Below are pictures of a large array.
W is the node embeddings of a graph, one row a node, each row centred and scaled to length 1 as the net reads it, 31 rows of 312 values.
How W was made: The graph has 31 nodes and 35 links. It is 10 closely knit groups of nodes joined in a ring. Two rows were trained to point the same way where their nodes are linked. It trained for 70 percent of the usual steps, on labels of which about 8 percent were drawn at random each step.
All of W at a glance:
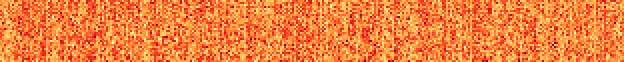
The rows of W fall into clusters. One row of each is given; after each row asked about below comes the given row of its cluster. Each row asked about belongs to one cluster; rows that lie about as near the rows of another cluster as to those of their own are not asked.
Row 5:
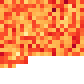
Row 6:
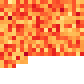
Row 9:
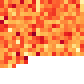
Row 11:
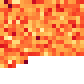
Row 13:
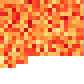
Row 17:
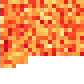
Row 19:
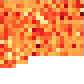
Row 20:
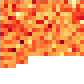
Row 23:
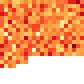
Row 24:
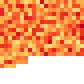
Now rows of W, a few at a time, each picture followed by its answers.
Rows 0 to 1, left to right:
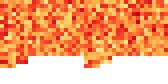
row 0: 5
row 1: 19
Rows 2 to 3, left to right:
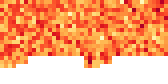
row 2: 6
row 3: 20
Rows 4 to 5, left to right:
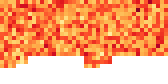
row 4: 6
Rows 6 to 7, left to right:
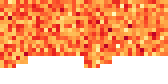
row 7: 17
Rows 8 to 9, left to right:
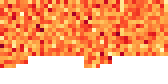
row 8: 24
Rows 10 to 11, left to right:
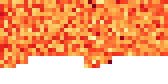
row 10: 23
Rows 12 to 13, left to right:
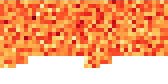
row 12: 24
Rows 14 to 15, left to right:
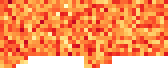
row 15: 11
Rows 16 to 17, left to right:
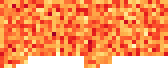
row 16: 17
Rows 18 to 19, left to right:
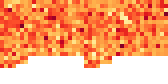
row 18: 19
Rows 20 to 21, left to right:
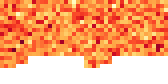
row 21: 13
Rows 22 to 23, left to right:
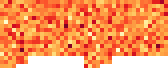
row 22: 9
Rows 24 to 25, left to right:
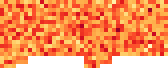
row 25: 5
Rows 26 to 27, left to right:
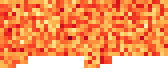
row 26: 23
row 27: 9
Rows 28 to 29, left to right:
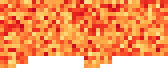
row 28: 20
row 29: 23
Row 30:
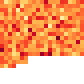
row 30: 11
